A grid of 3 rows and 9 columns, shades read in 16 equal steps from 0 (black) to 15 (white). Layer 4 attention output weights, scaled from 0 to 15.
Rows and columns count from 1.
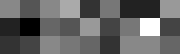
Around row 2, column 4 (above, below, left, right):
10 7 6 9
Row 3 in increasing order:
3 3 4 6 6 7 8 8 8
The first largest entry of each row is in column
4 8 3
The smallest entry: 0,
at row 2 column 2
